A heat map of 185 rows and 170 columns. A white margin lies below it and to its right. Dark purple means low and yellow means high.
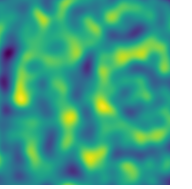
Slope: none. Grain: smooth. Rings: centred on the middle right. Histogram: bell-shaped.
